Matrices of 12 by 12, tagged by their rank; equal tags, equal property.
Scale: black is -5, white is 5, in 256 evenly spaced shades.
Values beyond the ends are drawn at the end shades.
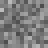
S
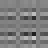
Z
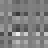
Z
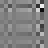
Z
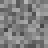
S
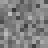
S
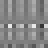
Z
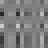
Z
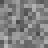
S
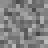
S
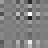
Z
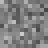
S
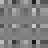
Z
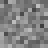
S
